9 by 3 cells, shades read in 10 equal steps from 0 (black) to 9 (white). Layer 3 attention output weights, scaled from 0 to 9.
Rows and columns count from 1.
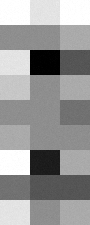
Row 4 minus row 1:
-2 -3 -3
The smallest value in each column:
4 0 3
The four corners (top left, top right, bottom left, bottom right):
9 9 8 6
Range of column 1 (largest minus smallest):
5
